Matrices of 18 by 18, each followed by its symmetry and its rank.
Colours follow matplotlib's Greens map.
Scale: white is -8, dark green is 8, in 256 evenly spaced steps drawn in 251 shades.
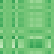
neither, rank one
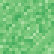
symmetric, full rank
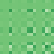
symmetric, rank one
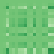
symmetric, rank one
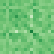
symmetric, rank three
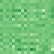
neither, rank three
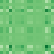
symmetric, rank one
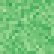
antisymmetric, full rank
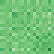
symmetric, rank three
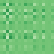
neither, rank one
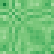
symmetric, rank three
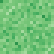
symmetric, full rank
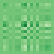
symmetric, rank one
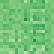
neither, rank three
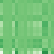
neither, rank one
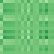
neither, rank one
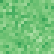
symmetric, full rank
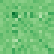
symmetric, rank three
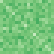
symmetric, full rank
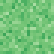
antisymmetric, full rank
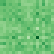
symmetric, rank three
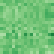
neither, rank three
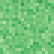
antisymmetric, full rank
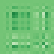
symmetric, rank one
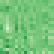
neither, rank three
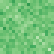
symmetric, full rank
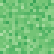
antisymmetric, full rank
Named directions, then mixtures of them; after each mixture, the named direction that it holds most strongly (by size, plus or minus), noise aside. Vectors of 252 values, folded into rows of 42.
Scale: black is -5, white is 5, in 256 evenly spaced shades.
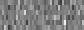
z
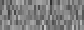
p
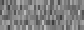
p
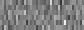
z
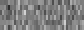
z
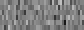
z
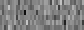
z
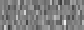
z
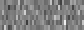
z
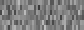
p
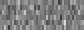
z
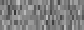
p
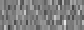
z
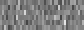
z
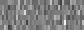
z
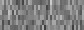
p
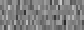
z
